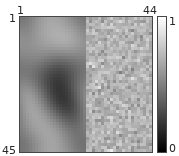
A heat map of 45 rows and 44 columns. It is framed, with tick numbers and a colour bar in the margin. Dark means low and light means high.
The table splits into one row of 2 panels. Panel 1,1: middling, smooth, strong in contrast. Panel 1,2: high, fine-grained.
